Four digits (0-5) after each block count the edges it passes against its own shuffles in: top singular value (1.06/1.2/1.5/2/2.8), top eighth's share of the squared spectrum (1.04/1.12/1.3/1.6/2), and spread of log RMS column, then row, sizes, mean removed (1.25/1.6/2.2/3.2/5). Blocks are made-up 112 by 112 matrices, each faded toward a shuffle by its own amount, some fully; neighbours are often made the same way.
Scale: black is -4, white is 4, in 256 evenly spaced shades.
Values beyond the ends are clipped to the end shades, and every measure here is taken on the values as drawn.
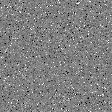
2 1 0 0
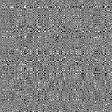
5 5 3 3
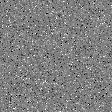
1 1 0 0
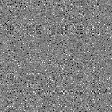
4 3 2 2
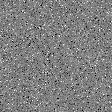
0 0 0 0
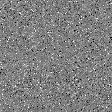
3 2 0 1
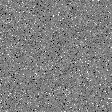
0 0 0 0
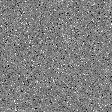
0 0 0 0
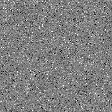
3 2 1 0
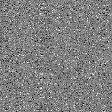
4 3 1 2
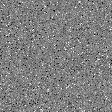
2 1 0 0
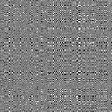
5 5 4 4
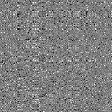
5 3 2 3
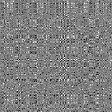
5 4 3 3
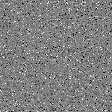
3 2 0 1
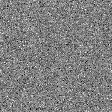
2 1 0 0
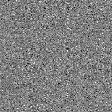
4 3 1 1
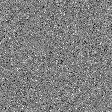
1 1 0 0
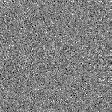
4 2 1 1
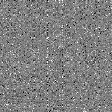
4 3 2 1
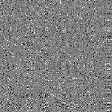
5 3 2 2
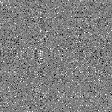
4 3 1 2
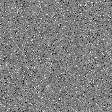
1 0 0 0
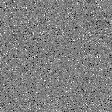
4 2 1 1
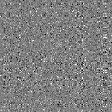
4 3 2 2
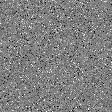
0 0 0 0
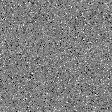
2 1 0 0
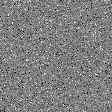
2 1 0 0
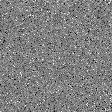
2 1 0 0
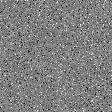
1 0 0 0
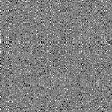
5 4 3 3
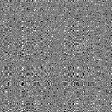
5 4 3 3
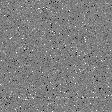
2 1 0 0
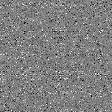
4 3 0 2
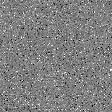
2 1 0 0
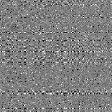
5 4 2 3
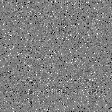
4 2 1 2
